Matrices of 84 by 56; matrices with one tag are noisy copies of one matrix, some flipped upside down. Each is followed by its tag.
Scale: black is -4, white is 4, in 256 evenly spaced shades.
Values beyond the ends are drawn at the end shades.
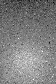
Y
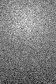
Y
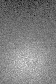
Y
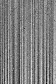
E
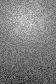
Y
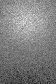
Y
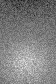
Y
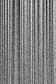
E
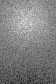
Y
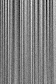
E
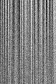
E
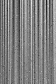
E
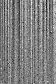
E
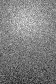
Y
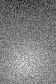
Y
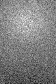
Y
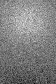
Y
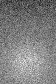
Y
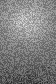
Y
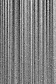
E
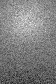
Y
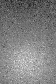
Y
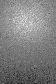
Y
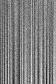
E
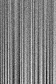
E
